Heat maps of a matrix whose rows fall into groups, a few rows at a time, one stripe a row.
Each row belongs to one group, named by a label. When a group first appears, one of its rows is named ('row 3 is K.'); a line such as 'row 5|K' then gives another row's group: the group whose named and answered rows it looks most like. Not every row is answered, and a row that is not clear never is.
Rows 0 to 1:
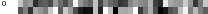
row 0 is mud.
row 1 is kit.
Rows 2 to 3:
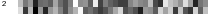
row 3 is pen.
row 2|mud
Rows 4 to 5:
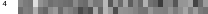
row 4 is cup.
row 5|kit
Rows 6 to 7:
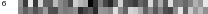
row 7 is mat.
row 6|pen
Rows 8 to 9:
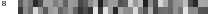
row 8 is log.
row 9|kit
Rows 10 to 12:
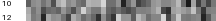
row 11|mud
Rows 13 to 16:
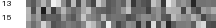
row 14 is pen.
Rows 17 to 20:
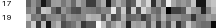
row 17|log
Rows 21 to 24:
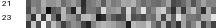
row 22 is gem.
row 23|pen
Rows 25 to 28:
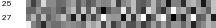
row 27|gem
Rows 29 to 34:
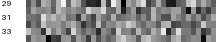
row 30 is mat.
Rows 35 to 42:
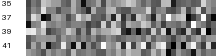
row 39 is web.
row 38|kit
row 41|gem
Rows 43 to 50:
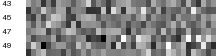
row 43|pen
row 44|kit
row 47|web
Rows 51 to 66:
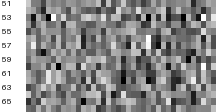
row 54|cup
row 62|gem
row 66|pen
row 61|gem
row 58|log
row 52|log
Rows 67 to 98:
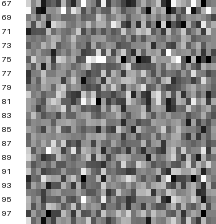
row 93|gem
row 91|mud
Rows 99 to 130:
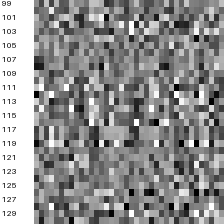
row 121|cup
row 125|cup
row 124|kit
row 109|pen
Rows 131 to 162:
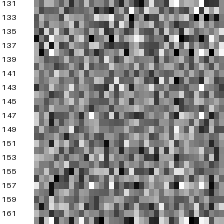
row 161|pen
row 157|mud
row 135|pen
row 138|cup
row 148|pen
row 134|kit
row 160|cup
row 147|mud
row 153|web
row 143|kit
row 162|cup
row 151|log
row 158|log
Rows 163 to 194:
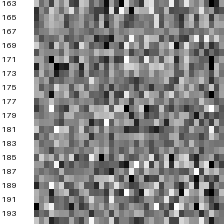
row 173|gem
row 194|mud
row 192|kit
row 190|log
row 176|log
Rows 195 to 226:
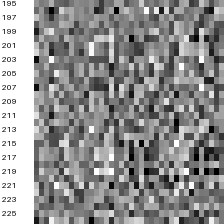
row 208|web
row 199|kit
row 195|cup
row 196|log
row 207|kit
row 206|log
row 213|mud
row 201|mud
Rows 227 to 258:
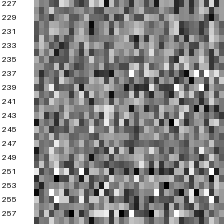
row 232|web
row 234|gem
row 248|kit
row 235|mud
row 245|mud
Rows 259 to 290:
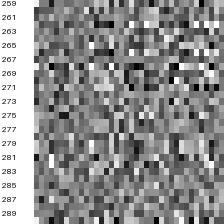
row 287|cup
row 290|pen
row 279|mud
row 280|mud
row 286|cup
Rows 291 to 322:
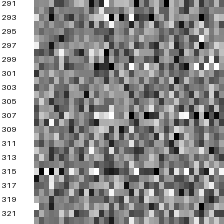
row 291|web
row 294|gem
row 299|web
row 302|log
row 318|gem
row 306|gem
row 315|pen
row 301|kit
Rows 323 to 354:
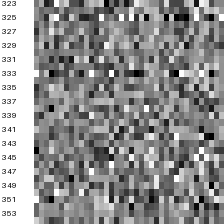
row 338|log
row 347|mud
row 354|pen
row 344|kit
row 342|log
